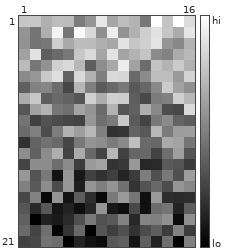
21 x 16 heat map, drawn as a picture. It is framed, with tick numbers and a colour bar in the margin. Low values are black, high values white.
The field climbs toward the top. No row or column stands out. There are no regular stripes. The grain is fine, like static.
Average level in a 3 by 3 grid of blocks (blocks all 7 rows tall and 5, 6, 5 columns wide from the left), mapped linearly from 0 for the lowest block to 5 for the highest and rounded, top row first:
455 | 232 | 001
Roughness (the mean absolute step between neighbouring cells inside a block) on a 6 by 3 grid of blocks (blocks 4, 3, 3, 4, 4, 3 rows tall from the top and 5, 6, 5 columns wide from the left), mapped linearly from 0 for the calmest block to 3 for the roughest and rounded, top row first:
1 1 0 / 1 1 0 / 1 2 2 / 1 2 0 / 3 2 1 / 1 1 3
